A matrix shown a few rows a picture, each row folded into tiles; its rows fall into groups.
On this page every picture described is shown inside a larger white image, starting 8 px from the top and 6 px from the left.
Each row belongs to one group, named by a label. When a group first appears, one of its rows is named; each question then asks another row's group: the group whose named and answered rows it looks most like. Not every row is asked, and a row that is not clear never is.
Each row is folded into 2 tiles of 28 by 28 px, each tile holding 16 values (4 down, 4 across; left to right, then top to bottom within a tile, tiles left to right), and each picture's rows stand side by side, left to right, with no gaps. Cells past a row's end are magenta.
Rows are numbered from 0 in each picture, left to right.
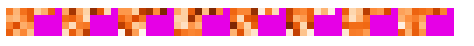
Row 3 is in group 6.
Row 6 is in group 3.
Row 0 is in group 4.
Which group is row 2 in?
3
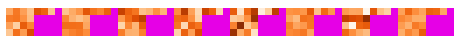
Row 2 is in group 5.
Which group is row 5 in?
6
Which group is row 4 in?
4
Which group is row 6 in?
5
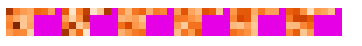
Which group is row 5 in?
5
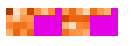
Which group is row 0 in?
3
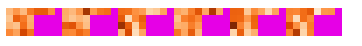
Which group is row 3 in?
6
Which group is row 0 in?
6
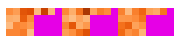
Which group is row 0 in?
6
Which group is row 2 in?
4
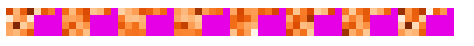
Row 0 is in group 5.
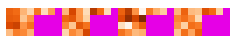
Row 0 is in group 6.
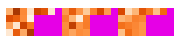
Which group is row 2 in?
3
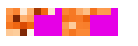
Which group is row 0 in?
6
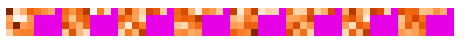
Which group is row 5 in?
4
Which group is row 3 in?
5
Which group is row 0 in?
3
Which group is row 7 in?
5
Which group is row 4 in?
3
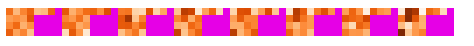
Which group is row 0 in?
4
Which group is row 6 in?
5
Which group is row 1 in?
3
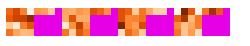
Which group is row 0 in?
5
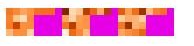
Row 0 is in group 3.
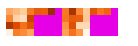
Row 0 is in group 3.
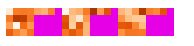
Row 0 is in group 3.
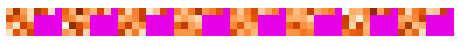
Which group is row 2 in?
4
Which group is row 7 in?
4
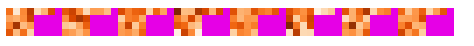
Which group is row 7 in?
4
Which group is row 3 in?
3
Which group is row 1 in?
5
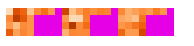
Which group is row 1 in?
3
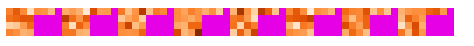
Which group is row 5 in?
5
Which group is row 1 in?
5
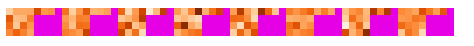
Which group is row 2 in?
4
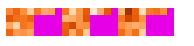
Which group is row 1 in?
4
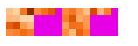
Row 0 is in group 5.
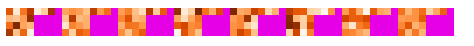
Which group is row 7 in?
4
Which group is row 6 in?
5
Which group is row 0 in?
4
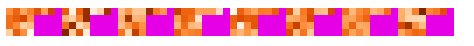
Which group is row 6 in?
4
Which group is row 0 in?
3
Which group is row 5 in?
4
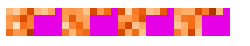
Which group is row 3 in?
6
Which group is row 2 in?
4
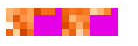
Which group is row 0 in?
6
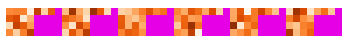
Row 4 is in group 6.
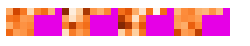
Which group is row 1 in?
3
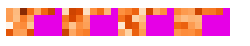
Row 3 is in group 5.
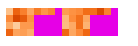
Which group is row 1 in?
6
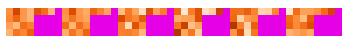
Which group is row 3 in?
4
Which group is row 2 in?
5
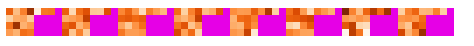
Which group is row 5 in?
5
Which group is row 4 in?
6
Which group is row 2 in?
5
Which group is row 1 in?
4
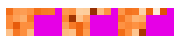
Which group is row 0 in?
3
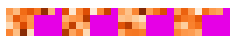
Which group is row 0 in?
6
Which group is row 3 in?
5
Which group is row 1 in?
4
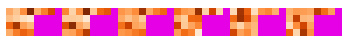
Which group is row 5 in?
6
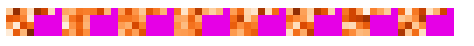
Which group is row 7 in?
4
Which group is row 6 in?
5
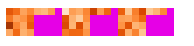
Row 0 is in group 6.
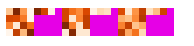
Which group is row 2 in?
4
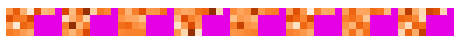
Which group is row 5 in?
5
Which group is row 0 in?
5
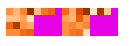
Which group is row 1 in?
6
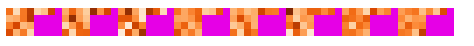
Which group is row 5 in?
3
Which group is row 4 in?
6
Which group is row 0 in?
4
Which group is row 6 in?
5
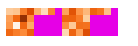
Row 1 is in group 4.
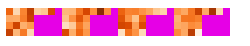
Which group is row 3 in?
6
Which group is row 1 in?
6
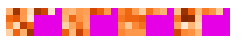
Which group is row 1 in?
6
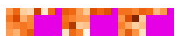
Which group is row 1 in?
3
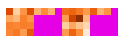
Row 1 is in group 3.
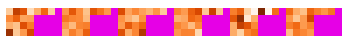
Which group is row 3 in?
6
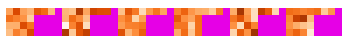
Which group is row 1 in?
6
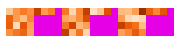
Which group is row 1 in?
4
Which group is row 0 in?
5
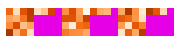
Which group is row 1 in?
5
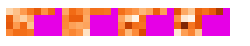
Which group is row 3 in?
3
